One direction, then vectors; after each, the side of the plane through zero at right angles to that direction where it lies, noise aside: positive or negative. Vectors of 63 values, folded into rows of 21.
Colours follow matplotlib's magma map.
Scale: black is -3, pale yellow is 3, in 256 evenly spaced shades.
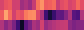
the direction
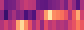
negative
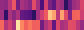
negative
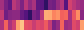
negative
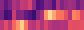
negative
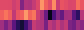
positive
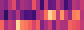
negative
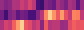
negative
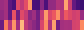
negative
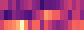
negative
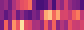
negative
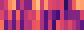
positive
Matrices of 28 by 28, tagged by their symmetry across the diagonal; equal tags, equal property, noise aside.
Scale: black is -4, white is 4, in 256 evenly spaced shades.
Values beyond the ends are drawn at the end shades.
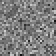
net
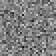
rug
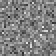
net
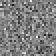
rug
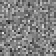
rug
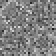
net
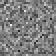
net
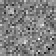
net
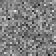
rug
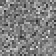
net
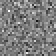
rug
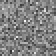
rug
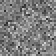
net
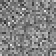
net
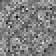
net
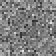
net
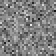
rug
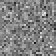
rug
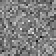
net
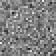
net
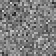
net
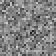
net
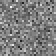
rug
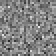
rug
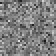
rug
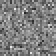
rug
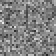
rug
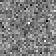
rug
